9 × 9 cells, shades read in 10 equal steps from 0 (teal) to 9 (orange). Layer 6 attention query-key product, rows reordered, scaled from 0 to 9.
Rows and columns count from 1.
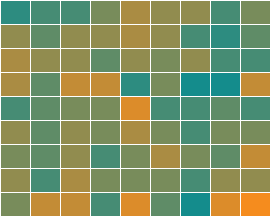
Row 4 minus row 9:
2 -4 0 5 -7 1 0 -8 -2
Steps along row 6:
down up down up down down up same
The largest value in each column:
6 7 7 7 8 6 5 8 9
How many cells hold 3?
10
